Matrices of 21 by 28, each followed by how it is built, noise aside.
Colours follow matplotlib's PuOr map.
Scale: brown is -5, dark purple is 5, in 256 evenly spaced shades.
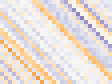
Toeplitz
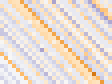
Toeplitz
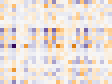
low rank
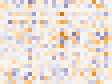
low rank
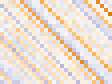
Toeplitz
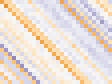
Toeplitz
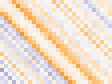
Toeplitz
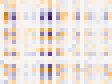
low rank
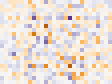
low rank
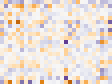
low rank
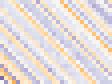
Toeplitz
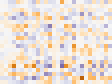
low rank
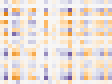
low rank
